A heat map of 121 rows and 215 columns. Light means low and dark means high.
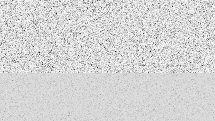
The bottom part is calmer, past a seam about 60% of the way down. No single row or column stands out from its neighbours. There is no overall slope. There are no regular stripes. The halves do not mirror each other. Most values sit low, with a long tail of high ones. The texture is fine-grained noise.
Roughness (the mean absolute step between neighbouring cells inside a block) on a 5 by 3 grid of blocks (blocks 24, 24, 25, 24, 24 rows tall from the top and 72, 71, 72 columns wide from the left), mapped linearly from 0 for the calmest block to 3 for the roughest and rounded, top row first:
333
333
333
000
000
